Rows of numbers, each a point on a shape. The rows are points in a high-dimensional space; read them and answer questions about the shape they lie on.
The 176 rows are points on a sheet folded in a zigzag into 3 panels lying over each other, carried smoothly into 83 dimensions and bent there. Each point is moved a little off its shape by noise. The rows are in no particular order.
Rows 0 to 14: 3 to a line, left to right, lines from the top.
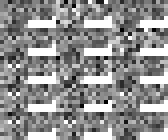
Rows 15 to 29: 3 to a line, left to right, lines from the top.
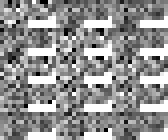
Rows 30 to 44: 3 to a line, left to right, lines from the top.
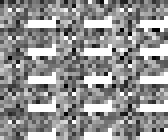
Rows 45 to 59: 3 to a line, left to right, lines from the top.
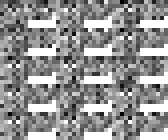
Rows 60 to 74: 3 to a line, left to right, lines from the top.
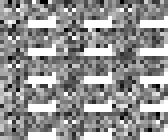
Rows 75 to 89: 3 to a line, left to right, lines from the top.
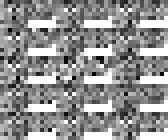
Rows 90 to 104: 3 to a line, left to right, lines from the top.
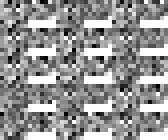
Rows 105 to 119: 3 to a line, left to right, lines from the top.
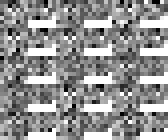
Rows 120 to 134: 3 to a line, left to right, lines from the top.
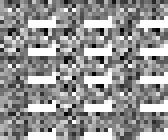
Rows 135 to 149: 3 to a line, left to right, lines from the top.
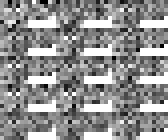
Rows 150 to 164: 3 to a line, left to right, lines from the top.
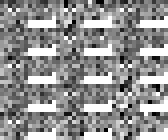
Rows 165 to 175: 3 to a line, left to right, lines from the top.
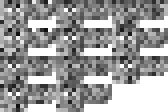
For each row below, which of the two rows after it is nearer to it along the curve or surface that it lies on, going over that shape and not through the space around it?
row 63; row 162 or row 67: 67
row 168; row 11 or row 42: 11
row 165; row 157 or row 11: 11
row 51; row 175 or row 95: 95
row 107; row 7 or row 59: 59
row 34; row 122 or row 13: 122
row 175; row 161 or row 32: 161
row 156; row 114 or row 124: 114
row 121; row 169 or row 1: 1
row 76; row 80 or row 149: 80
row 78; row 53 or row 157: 53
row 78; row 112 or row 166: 166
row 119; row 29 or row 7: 7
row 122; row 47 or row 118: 47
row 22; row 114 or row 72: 72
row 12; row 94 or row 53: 53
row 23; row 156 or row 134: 156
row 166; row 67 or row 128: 67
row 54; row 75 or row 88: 75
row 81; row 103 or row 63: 103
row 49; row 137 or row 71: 71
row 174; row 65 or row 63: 65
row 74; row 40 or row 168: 168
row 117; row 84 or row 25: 84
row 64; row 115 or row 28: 28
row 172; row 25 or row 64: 25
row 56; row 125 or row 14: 125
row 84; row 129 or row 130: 129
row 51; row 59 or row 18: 59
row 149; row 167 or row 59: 167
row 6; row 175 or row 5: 5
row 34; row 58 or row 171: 171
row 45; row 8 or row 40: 8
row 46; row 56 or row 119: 56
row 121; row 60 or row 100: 60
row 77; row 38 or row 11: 38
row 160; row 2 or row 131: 2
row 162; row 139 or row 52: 139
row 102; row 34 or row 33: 33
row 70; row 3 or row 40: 3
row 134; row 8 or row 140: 140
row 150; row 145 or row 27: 27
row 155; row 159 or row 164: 159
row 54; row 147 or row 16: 147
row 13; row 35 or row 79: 35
